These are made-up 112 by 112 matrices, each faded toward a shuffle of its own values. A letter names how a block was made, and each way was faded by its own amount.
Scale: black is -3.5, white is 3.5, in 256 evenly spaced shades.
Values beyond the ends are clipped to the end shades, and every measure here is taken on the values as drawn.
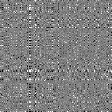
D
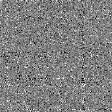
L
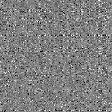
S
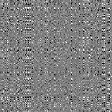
D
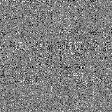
L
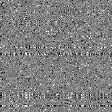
S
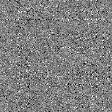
L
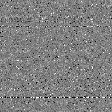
S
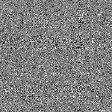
L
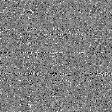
L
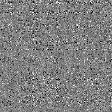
L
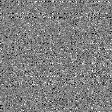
L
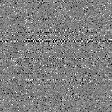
S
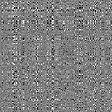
D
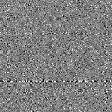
S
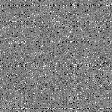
S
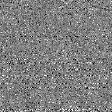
L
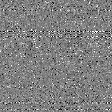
S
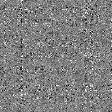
L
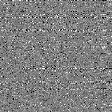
S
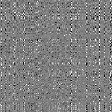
D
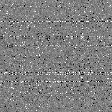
S
